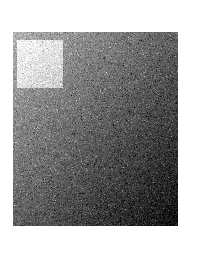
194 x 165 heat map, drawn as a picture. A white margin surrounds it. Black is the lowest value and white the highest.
Ninth with the lowest average: bottom right. Average level on the scale: 40%. Ninth with the highest average: top left. Odd patch: higher, in the top left. Slope: up to the top left. Mirror symmetry: none.
